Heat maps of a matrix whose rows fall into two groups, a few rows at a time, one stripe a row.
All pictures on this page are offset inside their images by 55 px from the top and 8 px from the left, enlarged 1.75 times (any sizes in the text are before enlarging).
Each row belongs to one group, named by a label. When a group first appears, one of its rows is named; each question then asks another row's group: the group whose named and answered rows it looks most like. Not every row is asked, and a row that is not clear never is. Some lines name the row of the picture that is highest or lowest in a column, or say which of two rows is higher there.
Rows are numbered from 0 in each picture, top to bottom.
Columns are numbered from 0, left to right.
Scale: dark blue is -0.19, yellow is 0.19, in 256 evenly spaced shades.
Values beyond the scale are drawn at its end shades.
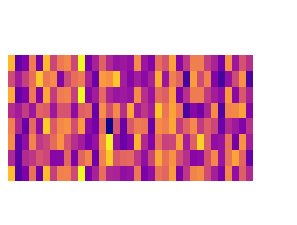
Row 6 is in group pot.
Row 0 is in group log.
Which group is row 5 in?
log
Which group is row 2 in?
log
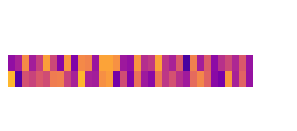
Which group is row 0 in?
pot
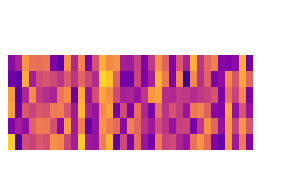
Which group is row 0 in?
pot
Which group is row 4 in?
pot
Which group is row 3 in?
log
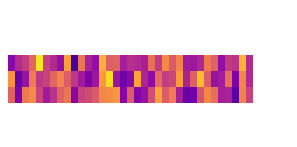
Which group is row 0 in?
pot
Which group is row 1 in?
log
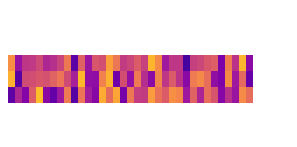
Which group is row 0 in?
pot
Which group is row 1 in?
log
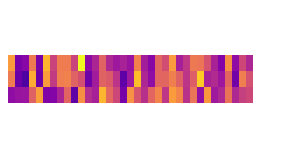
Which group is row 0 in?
log
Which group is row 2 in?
pot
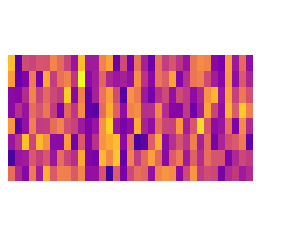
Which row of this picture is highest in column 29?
2
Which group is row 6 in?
pot
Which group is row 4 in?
log
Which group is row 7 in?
log
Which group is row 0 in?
log
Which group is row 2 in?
pot
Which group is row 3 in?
pot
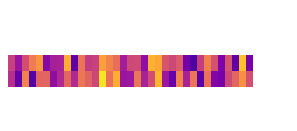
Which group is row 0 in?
pot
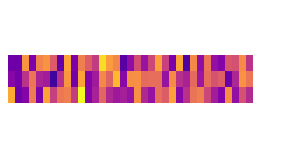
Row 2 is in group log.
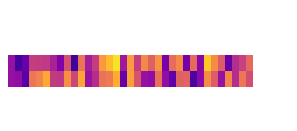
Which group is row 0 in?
pot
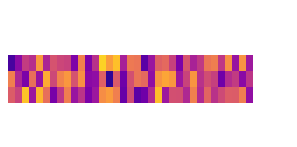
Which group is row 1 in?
log
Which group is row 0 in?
pot
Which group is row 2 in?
pot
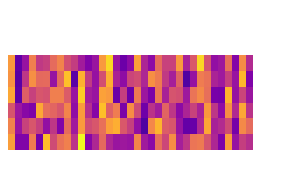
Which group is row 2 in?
log
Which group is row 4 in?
pot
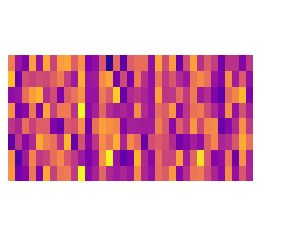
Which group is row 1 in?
log
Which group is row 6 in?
log
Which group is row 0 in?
log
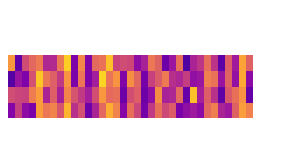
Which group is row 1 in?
pot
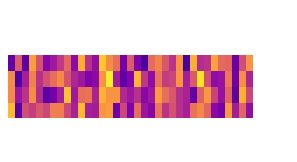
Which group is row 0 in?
pot
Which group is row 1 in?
log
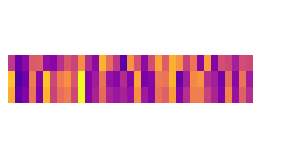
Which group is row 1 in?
log
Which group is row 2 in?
log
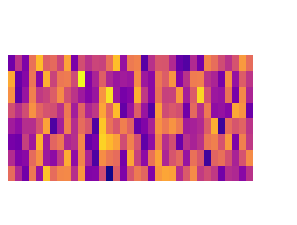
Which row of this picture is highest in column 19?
7
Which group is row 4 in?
pot
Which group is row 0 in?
pot
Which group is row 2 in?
log
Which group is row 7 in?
log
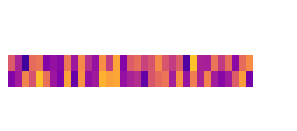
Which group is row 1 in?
pot
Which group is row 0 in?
pot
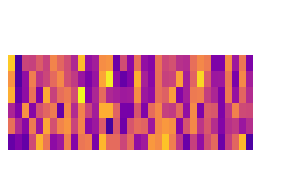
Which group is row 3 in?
pot
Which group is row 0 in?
log
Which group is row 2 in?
log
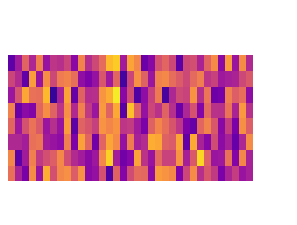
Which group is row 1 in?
log
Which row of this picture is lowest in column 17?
6
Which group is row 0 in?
pot
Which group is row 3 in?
pot
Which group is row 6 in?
log
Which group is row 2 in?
pot
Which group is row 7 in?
log
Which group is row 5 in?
pot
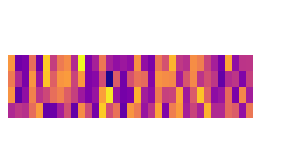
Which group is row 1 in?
log
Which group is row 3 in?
pot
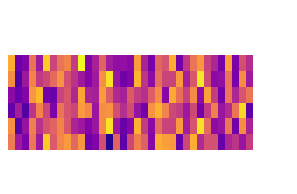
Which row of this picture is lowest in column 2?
3
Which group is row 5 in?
log
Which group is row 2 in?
pot
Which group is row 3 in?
pot
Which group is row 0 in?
log
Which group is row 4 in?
log
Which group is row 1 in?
log
